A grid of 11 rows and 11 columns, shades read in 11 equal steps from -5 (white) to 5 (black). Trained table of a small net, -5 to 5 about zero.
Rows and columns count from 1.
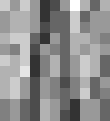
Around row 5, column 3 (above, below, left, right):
-3 -3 0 2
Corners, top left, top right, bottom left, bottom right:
-3 -2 0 1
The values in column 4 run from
-1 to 3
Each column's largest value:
0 0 1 3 3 2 2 3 1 1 1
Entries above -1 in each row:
3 4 4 4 4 4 4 5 6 6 6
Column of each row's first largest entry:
5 5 5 5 4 4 4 4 4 8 8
